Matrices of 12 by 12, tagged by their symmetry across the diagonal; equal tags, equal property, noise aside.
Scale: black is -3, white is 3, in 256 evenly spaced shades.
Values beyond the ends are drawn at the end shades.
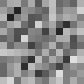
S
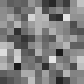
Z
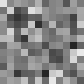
S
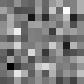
Z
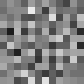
Z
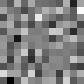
Z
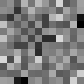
S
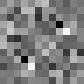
S
